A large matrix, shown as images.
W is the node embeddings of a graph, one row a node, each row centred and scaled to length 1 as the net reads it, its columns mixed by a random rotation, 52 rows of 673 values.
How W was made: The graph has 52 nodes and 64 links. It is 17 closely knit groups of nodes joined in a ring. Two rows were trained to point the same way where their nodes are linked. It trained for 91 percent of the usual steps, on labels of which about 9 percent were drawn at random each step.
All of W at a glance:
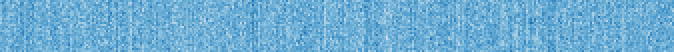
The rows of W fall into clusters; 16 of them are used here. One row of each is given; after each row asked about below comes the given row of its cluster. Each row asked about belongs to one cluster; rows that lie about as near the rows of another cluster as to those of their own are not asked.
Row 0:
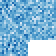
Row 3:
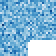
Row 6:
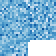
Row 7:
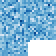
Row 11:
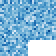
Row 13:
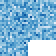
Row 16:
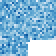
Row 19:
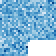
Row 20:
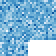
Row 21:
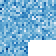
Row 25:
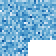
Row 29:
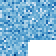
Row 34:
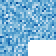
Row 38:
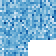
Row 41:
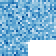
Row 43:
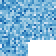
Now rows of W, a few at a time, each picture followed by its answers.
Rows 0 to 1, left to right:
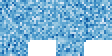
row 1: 6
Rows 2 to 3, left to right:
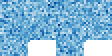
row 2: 29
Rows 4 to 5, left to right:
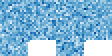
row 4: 7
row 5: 25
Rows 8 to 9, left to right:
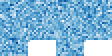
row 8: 21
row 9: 20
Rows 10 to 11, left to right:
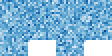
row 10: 20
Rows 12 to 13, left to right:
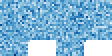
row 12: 41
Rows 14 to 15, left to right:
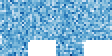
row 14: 38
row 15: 41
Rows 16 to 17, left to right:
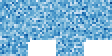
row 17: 0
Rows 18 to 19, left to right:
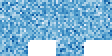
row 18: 21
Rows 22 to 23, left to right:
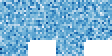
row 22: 16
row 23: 16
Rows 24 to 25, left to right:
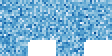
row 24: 43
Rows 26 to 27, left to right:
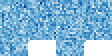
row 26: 34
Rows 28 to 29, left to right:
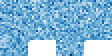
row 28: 19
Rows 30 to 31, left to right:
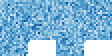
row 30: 25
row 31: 34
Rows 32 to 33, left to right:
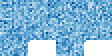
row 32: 29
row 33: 34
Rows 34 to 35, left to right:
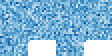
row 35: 3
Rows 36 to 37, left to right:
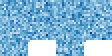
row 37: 13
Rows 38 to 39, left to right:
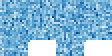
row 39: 13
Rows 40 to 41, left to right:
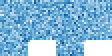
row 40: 11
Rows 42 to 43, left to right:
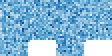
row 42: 7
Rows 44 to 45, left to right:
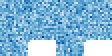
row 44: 3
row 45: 43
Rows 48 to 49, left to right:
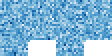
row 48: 38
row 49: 0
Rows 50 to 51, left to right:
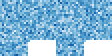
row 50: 11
